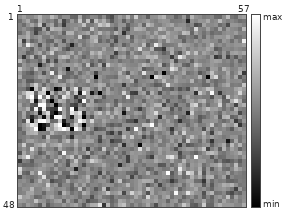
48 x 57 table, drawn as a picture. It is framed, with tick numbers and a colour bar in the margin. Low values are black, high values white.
Stripes: none. Histogram: heavy tails on both sides. Roughest part: middle left. Mirror symmetry: none. Odd patch: rougher, in the middle left. Slope: none.
